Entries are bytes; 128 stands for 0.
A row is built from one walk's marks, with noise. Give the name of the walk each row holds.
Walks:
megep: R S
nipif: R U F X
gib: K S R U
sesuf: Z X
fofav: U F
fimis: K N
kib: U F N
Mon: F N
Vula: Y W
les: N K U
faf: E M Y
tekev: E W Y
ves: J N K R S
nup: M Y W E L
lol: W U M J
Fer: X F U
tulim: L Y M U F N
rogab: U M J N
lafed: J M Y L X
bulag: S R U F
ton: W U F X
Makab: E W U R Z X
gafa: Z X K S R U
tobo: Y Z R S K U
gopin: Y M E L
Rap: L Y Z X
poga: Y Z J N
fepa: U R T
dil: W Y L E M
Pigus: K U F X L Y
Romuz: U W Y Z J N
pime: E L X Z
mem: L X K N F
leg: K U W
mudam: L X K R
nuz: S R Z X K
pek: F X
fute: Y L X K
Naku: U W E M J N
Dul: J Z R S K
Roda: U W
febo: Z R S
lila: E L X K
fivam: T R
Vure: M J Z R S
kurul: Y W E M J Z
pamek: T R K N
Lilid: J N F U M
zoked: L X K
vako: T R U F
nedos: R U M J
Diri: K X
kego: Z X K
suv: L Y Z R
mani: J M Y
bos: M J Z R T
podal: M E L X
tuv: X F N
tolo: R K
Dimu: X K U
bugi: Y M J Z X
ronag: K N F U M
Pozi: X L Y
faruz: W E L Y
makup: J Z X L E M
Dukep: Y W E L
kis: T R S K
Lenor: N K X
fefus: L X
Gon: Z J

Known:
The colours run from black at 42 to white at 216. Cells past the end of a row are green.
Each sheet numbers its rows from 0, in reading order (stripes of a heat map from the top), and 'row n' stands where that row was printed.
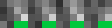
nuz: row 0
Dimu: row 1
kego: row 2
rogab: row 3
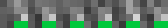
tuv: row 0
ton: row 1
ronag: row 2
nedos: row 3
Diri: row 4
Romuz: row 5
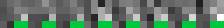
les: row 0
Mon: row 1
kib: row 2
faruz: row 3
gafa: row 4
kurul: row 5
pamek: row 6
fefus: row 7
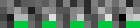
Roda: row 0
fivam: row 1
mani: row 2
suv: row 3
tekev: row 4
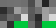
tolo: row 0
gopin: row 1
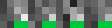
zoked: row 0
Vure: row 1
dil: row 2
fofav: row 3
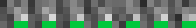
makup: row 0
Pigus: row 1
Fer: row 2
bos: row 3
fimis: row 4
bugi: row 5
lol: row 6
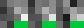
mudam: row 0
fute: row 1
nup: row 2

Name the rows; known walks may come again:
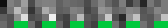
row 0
Rap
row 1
mudam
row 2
ronag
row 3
Fer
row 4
Naku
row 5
poga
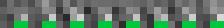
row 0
Lilid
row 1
tuv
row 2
Makab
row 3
vako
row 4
bulag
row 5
leg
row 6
tobo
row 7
mem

